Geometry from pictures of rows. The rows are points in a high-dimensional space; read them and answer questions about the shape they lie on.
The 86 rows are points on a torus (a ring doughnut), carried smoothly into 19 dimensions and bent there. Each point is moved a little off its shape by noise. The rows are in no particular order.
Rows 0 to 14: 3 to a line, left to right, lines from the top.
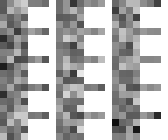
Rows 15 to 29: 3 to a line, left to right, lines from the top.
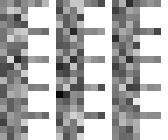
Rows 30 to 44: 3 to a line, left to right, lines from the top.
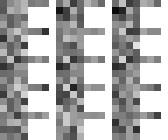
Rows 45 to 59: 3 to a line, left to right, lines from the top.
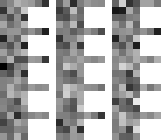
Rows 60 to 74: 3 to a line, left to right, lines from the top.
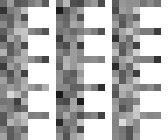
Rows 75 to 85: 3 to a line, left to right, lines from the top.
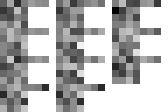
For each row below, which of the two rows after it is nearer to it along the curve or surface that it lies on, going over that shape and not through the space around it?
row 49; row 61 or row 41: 41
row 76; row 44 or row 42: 44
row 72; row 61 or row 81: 61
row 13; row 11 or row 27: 11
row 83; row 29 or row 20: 20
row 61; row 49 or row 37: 37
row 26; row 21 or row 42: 21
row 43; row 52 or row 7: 7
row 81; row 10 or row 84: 84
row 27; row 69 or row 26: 69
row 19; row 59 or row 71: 59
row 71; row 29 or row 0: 29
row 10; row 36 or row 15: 15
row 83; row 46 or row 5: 46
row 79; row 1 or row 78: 78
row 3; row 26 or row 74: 26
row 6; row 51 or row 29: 51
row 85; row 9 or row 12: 12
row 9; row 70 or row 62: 62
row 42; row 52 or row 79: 52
